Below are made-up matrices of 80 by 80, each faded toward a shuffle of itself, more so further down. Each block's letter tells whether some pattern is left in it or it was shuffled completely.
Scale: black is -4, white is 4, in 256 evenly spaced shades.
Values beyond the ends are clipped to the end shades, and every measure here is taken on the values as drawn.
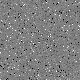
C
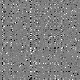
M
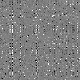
M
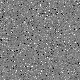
C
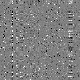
M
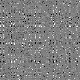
M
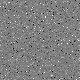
C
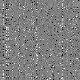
M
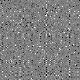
M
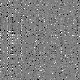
M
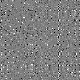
M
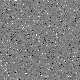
C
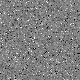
C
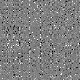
M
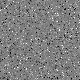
C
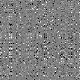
M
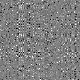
M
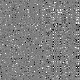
M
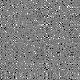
M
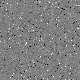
C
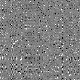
M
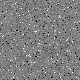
C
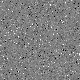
C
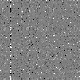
M
